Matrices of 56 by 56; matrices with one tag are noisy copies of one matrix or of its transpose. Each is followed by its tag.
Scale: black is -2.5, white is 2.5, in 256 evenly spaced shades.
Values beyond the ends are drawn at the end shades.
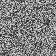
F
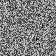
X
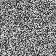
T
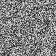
F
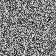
X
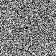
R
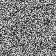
F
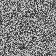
F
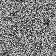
F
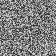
R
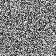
R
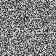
T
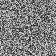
R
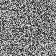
R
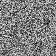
F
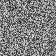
X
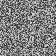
T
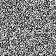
T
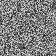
F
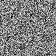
F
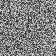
R
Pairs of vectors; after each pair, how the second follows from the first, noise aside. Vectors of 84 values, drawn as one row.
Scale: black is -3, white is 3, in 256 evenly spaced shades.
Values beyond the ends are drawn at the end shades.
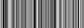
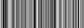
copied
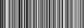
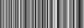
shuffled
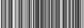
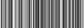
copied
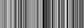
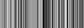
copied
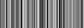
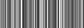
negated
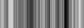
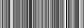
sign-scrambled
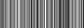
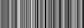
sign-scrambled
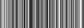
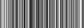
copied
